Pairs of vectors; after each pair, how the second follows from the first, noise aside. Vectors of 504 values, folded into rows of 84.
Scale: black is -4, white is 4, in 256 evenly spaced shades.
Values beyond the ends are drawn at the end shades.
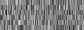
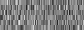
copied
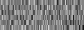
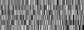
copied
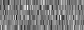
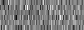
sign-scrambled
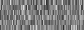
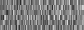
shuffled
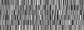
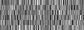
copied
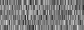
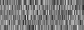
copied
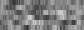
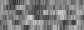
copied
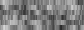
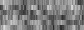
copied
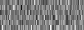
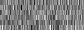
sign-scrambled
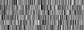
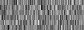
copied
